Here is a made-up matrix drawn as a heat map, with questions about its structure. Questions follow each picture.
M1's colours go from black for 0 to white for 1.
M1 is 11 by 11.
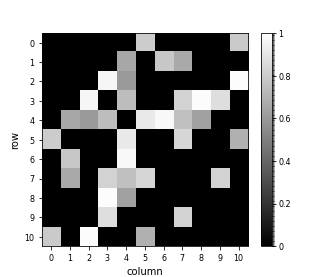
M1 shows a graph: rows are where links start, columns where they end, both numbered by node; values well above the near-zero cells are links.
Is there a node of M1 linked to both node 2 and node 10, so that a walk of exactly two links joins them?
no
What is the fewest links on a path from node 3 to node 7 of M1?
1
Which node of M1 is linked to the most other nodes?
node 4
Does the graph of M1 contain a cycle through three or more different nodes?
yes
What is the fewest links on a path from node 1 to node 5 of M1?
2
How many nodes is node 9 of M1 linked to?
2
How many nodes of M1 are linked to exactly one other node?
0
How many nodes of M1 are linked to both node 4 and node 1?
2
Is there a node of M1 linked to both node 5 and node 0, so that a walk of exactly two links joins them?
yes
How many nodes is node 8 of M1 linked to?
2
